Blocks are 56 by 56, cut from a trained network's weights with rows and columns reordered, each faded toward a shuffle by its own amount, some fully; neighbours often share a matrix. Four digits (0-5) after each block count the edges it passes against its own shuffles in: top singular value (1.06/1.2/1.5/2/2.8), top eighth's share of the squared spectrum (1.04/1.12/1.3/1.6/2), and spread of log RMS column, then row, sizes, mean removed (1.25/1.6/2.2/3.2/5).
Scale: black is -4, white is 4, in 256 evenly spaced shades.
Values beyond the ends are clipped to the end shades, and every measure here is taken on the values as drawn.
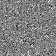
0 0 0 0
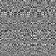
4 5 1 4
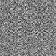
4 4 1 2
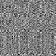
4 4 2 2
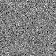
2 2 0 0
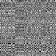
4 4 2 3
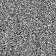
0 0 0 0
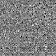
3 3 1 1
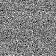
2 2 0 0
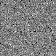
2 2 0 0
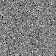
0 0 0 0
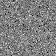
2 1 0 0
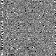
3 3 2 1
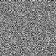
4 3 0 2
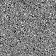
0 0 0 0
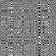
4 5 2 2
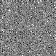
2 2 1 0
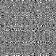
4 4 1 3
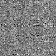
3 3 1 2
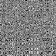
3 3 1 2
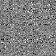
3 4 1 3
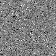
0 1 0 0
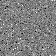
0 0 0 0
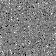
1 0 0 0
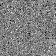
2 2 0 0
